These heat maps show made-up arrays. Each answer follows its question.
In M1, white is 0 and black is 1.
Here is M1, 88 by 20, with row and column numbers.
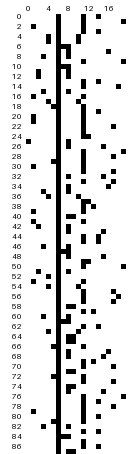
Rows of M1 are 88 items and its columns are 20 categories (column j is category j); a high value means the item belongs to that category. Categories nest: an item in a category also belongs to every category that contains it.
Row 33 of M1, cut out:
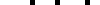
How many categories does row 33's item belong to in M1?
3
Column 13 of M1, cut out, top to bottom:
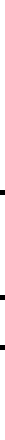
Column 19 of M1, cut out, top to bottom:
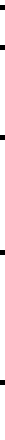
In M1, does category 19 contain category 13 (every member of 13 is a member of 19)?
no
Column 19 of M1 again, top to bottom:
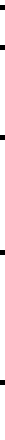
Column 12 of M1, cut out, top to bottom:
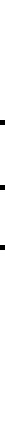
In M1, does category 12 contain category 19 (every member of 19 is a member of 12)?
no
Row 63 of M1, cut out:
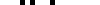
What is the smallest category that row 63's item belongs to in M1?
10
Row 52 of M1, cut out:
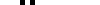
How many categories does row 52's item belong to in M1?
2
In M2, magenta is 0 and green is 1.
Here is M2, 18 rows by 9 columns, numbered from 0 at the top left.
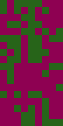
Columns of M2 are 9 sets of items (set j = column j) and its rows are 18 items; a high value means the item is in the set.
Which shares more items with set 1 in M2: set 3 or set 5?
set 5
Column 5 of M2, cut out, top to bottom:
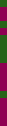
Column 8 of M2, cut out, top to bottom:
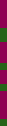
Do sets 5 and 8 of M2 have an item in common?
yes
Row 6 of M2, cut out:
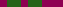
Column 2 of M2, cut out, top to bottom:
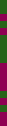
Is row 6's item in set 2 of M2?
yes
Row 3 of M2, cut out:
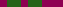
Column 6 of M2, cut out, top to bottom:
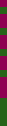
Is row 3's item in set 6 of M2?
no
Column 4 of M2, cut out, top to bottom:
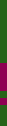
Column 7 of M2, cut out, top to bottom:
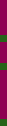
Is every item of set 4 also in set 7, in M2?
no
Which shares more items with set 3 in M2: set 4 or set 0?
set 4
